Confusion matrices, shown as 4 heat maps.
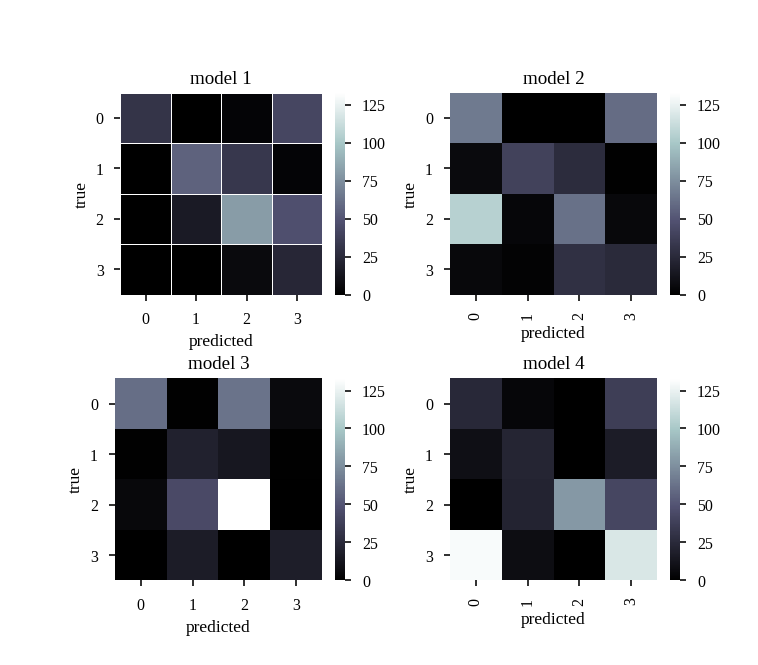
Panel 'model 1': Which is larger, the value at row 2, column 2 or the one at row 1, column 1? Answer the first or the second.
the first
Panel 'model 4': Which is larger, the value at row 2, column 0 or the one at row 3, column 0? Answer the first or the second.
the second
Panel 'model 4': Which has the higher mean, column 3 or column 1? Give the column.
3
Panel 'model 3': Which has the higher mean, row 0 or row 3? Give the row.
0
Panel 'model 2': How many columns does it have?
4
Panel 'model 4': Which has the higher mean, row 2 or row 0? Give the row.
2
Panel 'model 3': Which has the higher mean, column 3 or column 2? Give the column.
2
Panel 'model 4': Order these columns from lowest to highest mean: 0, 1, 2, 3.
1, 2, 0, 3
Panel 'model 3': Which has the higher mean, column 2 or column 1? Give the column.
2
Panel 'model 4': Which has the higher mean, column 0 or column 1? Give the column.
0
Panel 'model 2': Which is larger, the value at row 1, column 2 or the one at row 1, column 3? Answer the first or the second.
the first
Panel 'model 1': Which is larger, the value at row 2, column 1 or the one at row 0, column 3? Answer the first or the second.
the second
